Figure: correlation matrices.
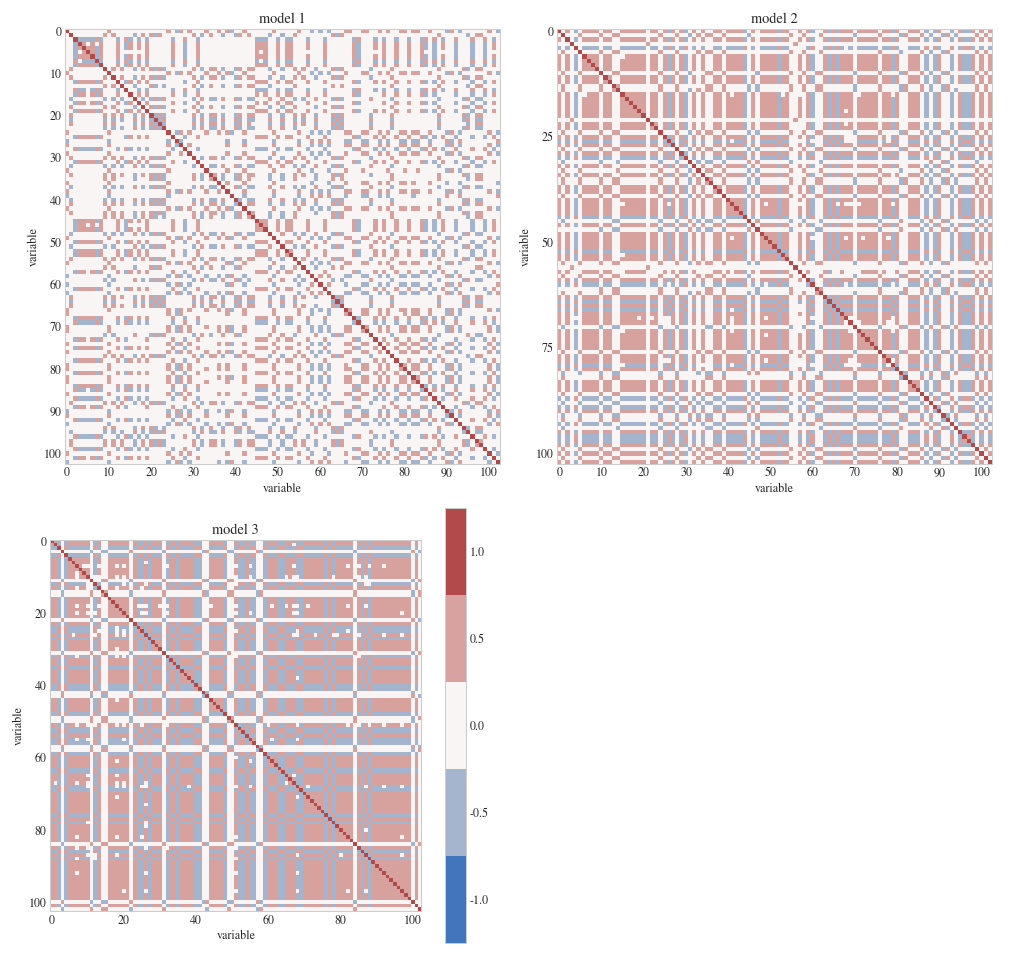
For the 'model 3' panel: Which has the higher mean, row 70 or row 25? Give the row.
70
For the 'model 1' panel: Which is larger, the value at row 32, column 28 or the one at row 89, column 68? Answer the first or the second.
the second
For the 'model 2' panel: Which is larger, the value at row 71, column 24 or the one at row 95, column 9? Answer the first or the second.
the second
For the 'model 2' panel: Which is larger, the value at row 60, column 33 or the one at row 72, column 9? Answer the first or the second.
the second
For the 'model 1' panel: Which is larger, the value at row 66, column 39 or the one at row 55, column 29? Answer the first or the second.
the second
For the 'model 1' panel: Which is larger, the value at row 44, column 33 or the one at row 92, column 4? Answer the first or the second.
the first
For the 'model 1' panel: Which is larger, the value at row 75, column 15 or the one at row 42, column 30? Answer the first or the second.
the first
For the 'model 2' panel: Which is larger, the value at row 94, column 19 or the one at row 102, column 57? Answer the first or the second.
the second
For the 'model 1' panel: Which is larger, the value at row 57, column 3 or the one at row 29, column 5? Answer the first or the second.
the first
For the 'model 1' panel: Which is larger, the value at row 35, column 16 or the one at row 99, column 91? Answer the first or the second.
the second
